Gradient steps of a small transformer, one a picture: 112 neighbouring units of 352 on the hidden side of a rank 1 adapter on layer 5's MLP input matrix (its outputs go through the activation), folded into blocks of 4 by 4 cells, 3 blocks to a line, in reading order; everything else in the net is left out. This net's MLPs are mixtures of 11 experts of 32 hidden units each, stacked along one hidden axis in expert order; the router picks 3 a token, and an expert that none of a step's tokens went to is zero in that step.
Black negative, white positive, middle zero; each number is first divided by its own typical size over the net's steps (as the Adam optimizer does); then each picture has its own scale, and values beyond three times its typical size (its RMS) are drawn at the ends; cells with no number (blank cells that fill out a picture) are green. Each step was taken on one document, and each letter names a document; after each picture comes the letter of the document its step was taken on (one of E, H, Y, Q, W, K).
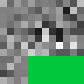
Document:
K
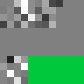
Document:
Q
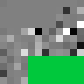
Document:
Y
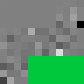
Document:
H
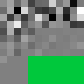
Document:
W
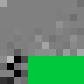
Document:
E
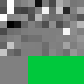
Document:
W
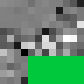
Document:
K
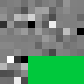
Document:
Q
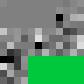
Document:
E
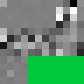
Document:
K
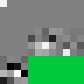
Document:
E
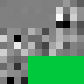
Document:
K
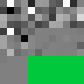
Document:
W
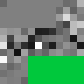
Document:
K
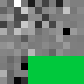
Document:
Q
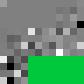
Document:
E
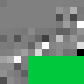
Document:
E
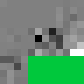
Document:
Y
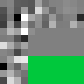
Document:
Q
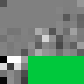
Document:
E
